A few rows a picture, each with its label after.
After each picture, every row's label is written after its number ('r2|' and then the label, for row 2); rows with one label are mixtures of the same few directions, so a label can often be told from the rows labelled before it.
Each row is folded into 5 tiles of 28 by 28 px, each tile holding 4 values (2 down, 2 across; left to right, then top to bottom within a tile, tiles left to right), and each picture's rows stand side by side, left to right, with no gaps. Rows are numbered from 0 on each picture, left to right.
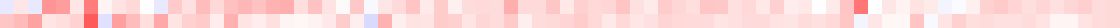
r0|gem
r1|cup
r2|gem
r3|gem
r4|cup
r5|cup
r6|cup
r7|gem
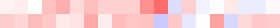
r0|gem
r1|cup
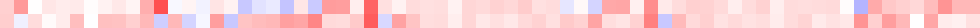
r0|cup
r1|cup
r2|gem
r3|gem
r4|gem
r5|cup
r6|cup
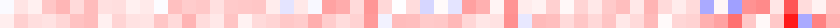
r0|gem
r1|cup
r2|gem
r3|gem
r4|gem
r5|gem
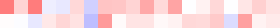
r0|gem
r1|gem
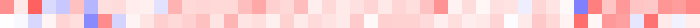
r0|gem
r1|cup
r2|cup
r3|cup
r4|cup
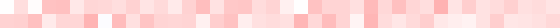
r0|gem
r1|gem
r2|cup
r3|cup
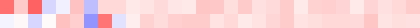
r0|gem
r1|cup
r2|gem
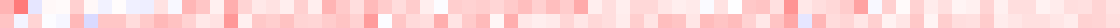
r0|cup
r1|gem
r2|gem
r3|cup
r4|cup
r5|gem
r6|cup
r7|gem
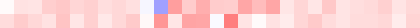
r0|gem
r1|cup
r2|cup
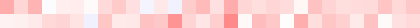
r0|gem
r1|gem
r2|cup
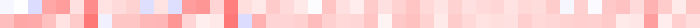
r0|gem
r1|gem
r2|gem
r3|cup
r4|gem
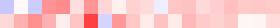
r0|gem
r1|cup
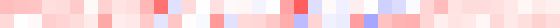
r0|gem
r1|cup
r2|cup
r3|cup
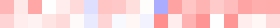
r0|gem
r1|cup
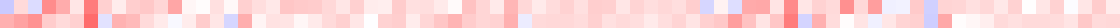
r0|gem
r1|gem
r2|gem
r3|gem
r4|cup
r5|gem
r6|gem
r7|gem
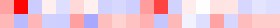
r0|cup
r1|cup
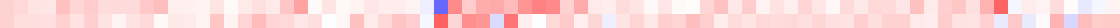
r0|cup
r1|cup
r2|cup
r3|cup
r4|cup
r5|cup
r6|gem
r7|cup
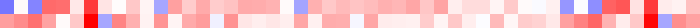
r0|gem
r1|cup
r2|cup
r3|cup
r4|gem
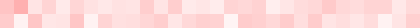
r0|cup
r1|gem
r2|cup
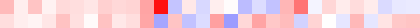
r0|gem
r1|cup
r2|cup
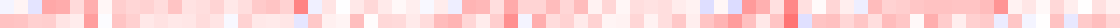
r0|gem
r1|gem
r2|cup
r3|gem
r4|cup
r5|gem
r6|cup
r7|cup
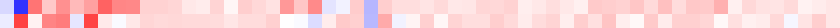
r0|cup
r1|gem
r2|gem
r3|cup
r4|cup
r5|cup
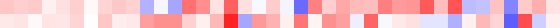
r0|gem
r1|gem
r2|cup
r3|gem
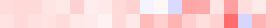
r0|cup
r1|gem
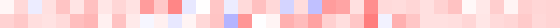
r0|gem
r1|gem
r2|gem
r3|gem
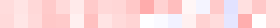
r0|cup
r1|gem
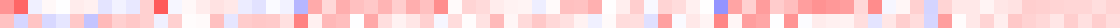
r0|cup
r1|cup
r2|cup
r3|cup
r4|gem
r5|cup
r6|gem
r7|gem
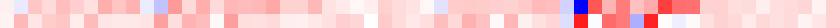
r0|cup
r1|cup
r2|gem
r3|cup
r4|cup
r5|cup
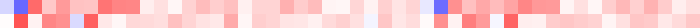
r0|cup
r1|gem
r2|gem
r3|cup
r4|gem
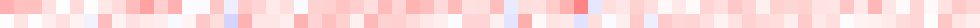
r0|gem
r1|gem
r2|cup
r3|gem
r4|cup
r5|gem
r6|gem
